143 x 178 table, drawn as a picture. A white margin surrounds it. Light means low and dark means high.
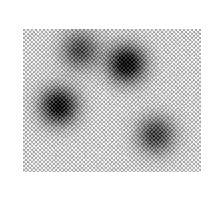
Average level on the scale: 30%. Ninth with the highest average: top middle. Bumps: four.
